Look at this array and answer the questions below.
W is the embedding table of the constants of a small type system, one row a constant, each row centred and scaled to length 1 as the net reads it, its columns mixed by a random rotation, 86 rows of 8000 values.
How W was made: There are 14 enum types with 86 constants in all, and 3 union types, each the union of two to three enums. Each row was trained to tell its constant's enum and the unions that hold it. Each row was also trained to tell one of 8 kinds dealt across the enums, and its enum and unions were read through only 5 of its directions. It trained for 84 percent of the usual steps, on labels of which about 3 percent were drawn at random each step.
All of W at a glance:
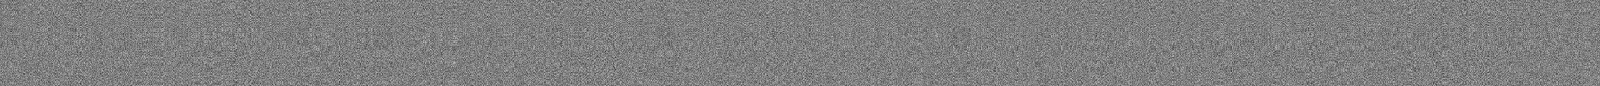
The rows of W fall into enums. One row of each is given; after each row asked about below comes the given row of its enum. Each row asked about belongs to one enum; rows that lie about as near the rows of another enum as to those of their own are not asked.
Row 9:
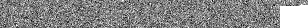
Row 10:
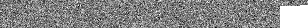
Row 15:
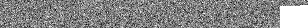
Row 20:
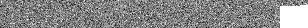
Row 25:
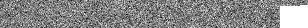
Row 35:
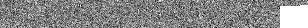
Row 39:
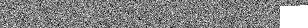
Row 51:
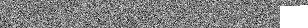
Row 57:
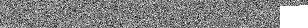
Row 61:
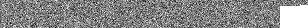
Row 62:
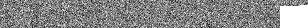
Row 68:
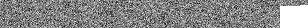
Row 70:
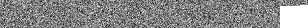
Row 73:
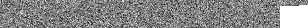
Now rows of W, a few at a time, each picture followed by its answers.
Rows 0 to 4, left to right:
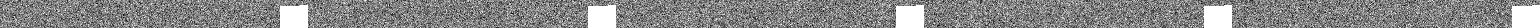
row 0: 10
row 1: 35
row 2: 39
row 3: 15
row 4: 10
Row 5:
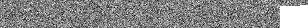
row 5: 25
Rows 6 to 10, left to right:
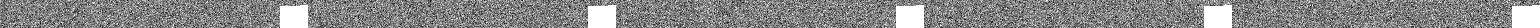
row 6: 68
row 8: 68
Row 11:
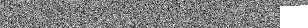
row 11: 70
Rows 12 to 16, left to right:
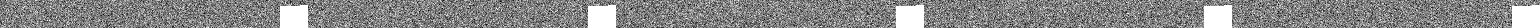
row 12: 57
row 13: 39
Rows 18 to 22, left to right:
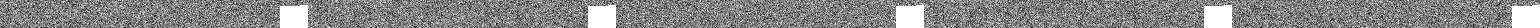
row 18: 20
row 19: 35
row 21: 35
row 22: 20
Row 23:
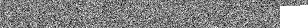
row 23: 68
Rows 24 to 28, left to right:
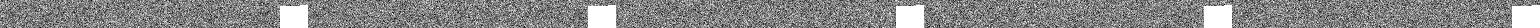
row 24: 9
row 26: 70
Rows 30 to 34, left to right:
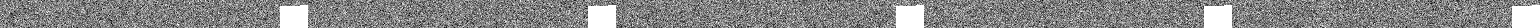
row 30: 10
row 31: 57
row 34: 70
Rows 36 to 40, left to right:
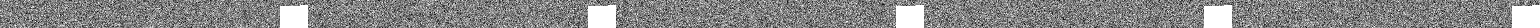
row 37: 10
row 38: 9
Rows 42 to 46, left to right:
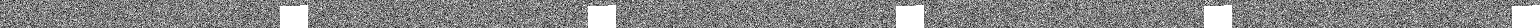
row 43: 20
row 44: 10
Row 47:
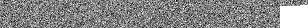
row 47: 68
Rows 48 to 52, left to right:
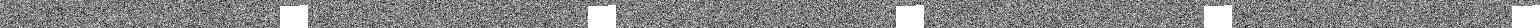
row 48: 70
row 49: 68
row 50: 39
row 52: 15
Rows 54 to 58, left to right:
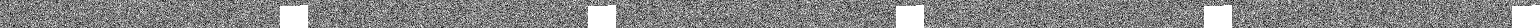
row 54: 15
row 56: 25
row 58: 73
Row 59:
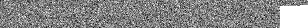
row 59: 25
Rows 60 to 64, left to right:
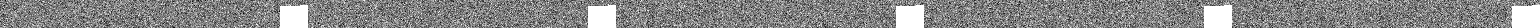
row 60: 39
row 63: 9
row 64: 20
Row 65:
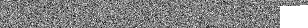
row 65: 51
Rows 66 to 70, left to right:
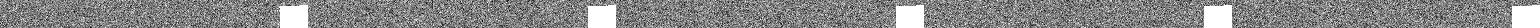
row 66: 9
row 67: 70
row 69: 39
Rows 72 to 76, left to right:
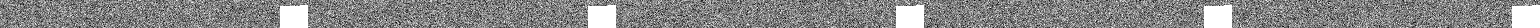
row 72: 25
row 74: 70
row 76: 10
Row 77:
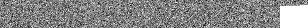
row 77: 68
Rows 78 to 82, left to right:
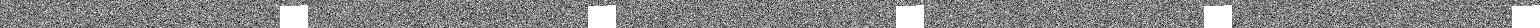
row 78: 25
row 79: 57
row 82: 25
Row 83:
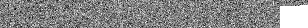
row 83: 15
